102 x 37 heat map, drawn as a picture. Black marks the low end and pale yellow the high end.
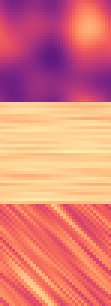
It is made of 3 by 1 panels. Panel 1,1: middling, smooth, strong in contrast. Panel 2,1: very high, streaked across, faint in contrast. Panel 3,1: high, slanting down to the right.
